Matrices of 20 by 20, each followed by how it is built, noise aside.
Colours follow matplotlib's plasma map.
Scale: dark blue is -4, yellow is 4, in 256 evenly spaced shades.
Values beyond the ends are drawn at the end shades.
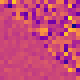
upper triangular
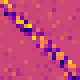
banded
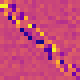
banded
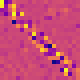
banded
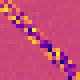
banded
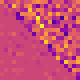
upper triangular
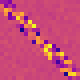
banded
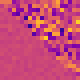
upper triangular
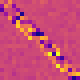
banded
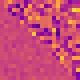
upper triangular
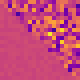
upper triangular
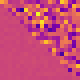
upper triangular
